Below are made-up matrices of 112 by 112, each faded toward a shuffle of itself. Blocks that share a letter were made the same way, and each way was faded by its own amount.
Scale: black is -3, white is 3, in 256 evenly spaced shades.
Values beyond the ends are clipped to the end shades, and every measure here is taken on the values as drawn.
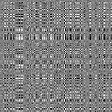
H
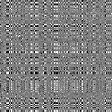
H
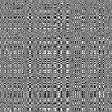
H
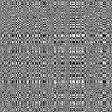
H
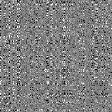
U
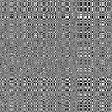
H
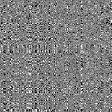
U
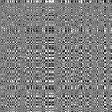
H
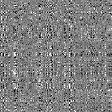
U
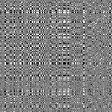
H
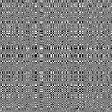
H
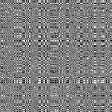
H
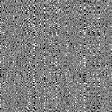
U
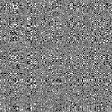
U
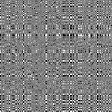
H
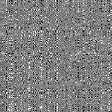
U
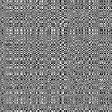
H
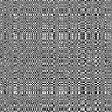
H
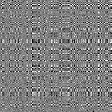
H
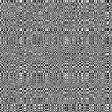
H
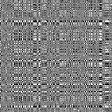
H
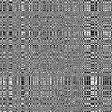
H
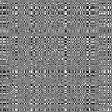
H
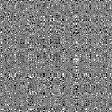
U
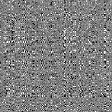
U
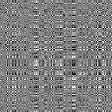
H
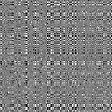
H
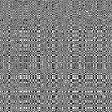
H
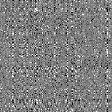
U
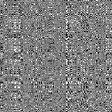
U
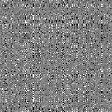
U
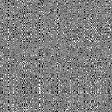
U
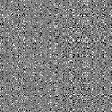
U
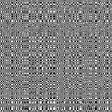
H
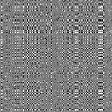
H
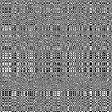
H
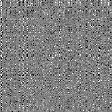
U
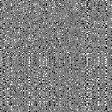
U
